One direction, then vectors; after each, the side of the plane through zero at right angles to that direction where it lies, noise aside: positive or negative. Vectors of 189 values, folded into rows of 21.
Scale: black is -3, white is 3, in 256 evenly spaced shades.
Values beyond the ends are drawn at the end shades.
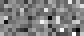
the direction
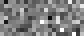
positive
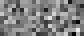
negative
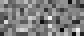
negative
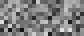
positive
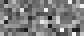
positive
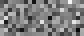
positive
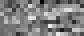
negative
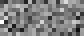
positive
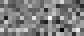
negative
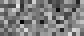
negative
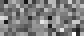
positive
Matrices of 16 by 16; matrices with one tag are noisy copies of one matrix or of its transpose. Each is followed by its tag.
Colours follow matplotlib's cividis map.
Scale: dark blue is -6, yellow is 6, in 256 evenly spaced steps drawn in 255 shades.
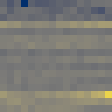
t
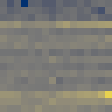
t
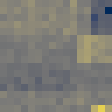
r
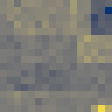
r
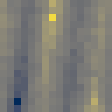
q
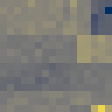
r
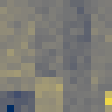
r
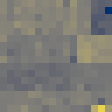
r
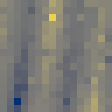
q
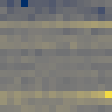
t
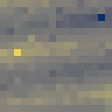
q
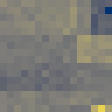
r
